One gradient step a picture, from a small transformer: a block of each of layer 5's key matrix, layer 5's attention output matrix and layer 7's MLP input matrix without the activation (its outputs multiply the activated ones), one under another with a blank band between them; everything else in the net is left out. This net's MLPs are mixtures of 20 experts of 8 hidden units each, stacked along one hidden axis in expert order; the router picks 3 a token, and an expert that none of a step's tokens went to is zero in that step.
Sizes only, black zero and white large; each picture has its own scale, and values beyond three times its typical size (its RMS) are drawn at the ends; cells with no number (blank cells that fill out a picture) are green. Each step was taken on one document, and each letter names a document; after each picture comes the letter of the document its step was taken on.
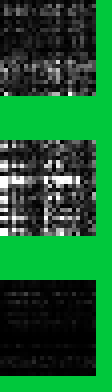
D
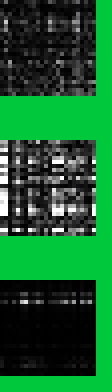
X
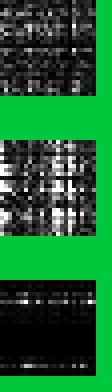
X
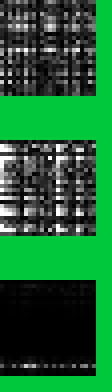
X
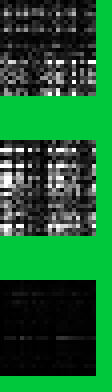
D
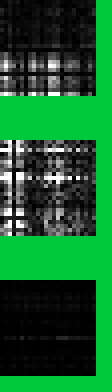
D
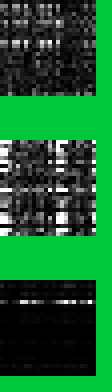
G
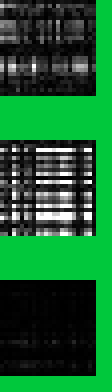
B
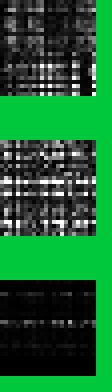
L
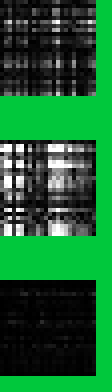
D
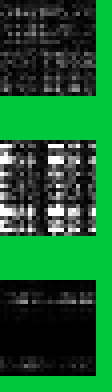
X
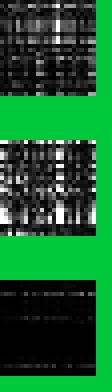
G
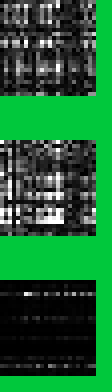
G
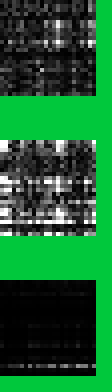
G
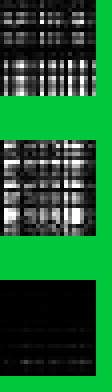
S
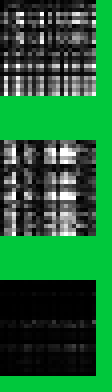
S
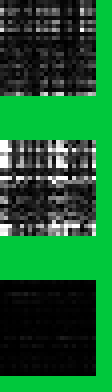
D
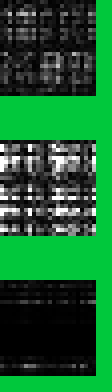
X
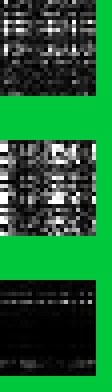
X
